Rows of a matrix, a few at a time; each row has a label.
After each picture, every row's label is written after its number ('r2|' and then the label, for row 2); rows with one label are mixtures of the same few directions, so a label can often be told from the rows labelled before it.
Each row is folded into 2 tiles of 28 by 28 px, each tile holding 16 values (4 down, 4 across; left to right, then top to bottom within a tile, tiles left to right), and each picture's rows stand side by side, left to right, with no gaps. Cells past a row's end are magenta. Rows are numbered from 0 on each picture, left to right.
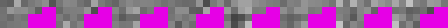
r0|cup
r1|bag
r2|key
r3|bag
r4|key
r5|key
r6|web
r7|web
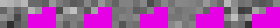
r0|key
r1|bag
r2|bag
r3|bag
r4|key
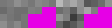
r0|web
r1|key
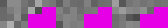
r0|bag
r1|web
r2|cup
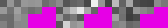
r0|key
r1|bag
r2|key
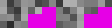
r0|bag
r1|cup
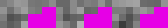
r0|key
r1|key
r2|key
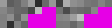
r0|bag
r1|cup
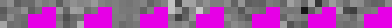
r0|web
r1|key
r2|bag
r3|web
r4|key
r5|bag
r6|bag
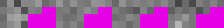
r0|key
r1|web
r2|bag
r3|key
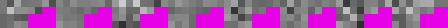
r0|cup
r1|web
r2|key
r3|web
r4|cup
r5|cup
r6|cup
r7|key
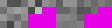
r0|bag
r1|web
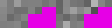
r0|web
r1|bag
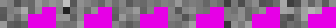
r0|web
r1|cup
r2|web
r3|cup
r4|web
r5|web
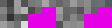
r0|key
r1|web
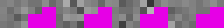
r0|cup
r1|key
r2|bag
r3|web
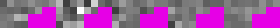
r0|cup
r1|bag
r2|web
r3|web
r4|web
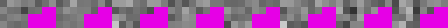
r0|bag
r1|cup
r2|web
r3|key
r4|web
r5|web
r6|bag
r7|bag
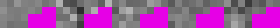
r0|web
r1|cup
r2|bag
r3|web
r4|key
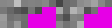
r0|web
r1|key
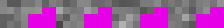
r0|web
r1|web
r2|key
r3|cup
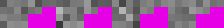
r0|web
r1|web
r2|cup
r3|bag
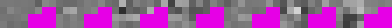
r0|bag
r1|bag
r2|cup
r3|web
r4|cup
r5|bag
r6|key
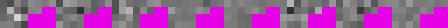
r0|cup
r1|bag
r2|bag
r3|web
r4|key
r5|cup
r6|bag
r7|web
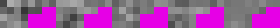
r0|web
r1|key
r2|cup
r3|web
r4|bag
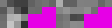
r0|key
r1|cup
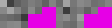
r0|cup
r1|cup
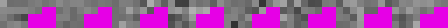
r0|cup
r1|key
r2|bag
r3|web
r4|bag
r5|key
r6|cup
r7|key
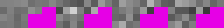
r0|key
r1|bag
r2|bag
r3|bag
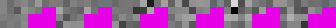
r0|bag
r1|web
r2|bag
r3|key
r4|cup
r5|key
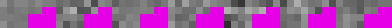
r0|web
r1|bag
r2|web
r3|web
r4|web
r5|cup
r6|key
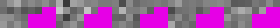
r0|web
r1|web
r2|cup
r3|web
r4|bag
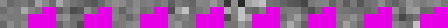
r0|bag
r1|key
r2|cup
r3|bag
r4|key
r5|key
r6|key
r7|key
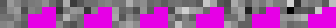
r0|bag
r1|web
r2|web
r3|bag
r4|bag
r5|cup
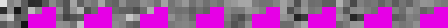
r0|key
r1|key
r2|cup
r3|web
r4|key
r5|cup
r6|cup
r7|key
